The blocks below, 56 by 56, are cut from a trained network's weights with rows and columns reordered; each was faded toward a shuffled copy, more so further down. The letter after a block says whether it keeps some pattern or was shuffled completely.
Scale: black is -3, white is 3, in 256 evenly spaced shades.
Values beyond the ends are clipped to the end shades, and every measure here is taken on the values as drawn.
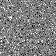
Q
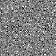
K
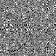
K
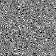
K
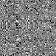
K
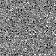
K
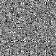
K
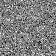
Q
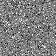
Q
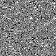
K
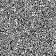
Q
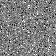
Q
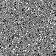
Q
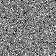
Q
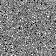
Q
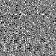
K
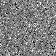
Q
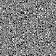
K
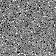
Q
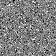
Q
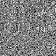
K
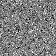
Q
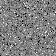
Q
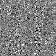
K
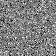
Q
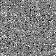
K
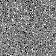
K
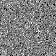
Q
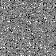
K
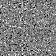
K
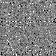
K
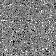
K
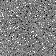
Q
